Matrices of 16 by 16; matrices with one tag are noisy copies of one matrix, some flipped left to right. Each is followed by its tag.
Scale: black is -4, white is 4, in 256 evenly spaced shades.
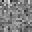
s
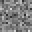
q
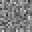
q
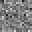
q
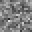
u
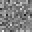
q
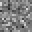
u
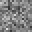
u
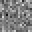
q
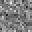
q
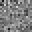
s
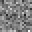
q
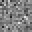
s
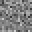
q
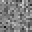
s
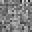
s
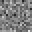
q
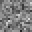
u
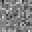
q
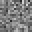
s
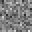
q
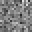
s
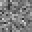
u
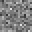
q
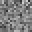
s
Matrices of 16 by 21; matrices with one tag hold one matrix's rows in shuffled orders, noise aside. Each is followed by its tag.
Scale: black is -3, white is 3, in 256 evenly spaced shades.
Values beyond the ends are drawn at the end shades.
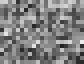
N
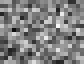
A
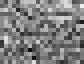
N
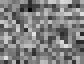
N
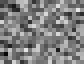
A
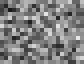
A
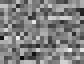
N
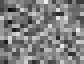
A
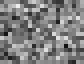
A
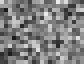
A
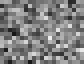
A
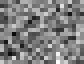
A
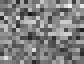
N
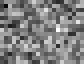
A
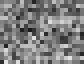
N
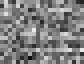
N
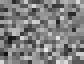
A
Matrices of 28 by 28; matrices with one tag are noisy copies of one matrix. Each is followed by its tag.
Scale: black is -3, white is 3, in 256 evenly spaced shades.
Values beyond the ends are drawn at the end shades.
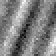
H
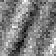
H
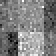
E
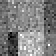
E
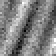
H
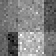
E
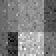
E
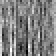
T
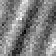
H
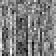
T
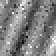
H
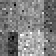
E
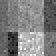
E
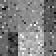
E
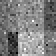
E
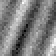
H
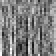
T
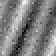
H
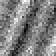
H
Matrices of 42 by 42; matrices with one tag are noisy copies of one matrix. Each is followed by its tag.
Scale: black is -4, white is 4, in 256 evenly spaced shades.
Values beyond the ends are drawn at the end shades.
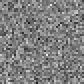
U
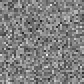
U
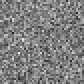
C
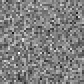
C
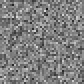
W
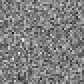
C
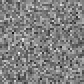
C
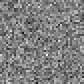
U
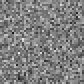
C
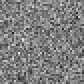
C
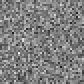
C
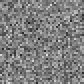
U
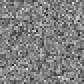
W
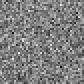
C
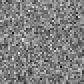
C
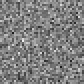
C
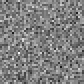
C
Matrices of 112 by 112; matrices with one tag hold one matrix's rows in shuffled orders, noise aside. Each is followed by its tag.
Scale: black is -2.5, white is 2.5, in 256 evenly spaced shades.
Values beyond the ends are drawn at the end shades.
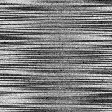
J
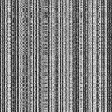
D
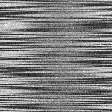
J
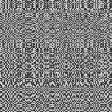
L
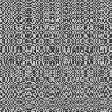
L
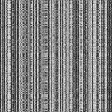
D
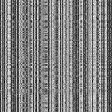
D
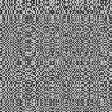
L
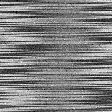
J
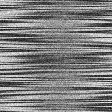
J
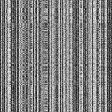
D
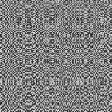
L
